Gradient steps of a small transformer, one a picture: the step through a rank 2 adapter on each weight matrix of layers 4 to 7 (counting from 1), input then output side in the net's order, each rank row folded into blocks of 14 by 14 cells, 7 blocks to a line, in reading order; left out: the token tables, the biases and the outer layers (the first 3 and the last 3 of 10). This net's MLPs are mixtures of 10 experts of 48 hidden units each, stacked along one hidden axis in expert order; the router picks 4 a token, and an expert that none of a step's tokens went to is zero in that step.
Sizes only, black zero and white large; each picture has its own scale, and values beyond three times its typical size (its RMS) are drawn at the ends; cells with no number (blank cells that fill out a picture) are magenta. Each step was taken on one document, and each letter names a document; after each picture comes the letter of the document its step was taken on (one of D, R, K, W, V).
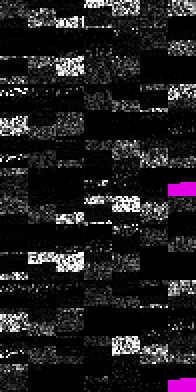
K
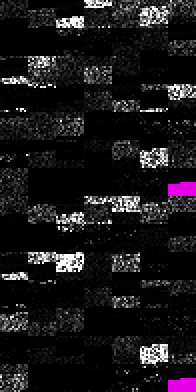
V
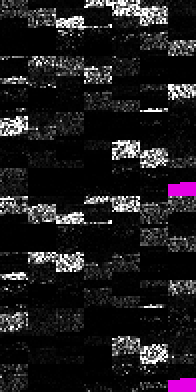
V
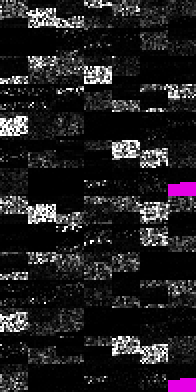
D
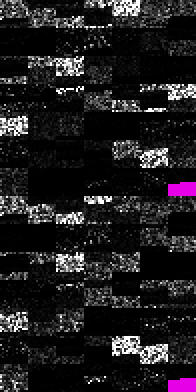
D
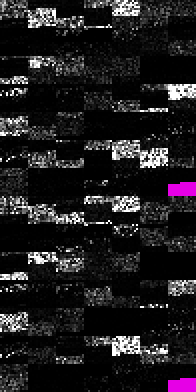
K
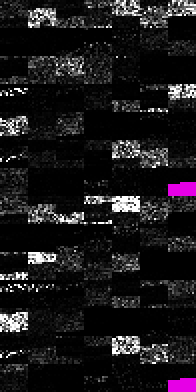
K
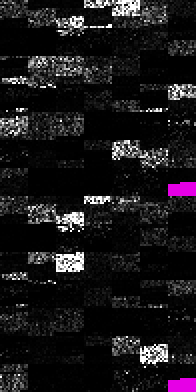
V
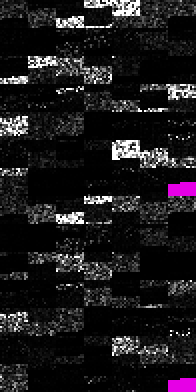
D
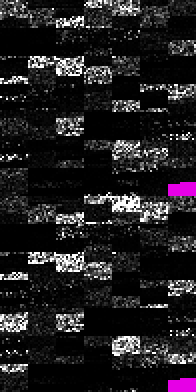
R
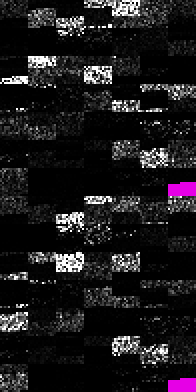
V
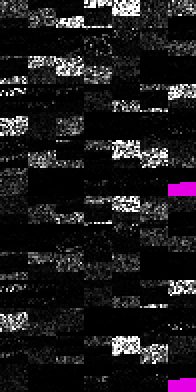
K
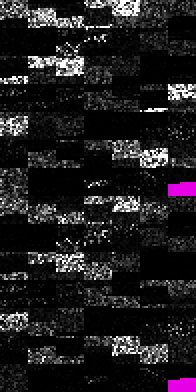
D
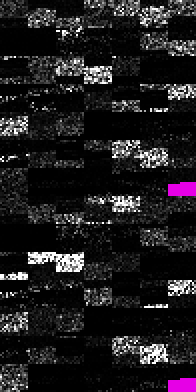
R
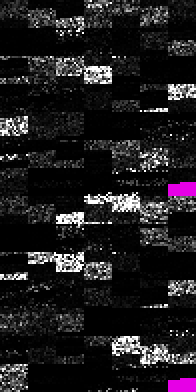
R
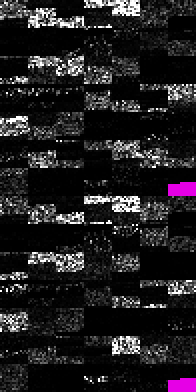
K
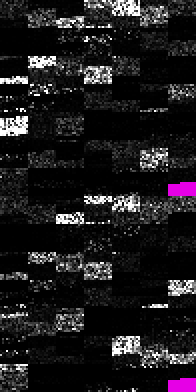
R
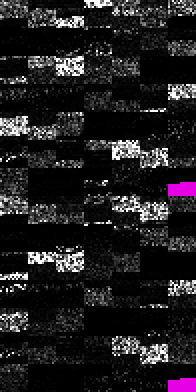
K
